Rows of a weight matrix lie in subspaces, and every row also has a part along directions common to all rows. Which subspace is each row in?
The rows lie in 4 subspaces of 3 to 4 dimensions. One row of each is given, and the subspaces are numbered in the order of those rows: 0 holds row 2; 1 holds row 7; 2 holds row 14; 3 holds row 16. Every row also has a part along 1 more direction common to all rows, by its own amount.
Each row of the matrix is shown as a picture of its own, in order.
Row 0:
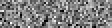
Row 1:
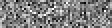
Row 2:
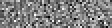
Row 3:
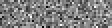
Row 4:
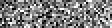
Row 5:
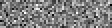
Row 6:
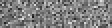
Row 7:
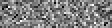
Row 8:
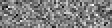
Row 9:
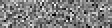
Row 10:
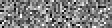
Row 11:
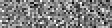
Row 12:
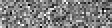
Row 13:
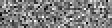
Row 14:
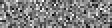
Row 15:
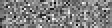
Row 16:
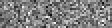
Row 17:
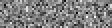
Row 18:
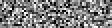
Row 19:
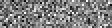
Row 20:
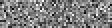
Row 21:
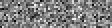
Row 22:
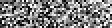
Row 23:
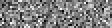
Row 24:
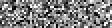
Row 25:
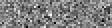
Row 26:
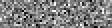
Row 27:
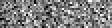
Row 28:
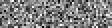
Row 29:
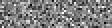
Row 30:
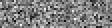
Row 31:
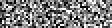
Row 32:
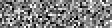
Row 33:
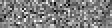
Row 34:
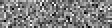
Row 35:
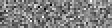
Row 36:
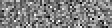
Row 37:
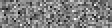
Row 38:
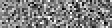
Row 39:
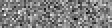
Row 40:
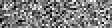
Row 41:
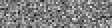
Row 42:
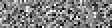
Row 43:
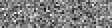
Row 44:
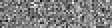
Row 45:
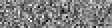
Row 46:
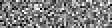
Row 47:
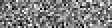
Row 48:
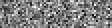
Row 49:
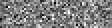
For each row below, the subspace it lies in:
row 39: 0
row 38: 0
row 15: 1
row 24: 1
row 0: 3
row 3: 2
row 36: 0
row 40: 3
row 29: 3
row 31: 0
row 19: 2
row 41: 0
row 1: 1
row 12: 1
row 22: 1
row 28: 2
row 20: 2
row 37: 0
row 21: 0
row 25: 3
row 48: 0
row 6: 2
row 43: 0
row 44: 0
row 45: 3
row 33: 1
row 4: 3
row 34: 2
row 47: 2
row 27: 3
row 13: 3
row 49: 1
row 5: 2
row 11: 0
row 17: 2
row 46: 2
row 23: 3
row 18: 1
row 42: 2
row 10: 3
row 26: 1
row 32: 3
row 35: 3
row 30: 0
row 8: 1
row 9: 2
